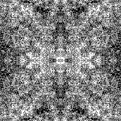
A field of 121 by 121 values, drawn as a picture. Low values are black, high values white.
No single row or column stands out from its neighbours. The texture is blotchy. It mirrors both left to right and top to bottom. No overall slope runs across the table.
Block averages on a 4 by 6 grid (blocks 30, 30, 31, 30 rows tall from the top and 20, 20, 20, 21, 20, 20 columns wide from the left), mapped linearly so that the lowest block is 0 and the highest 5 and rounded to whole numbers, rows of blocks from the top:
442244 / 055550 / 055550 / 442244
